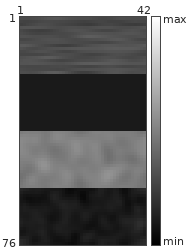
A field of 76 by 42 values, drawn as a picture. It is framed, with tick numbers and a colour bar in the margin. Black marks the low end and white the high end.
The table splits into 4 rows of 1 panel. Panel 1,1: low, streaked across, faint in contrast. Panel 2,1: very low, flat. Panel 3,1: middling, blotchy, faint in contrast. Panel 4,1: very low, blotchy, faint in contrast.
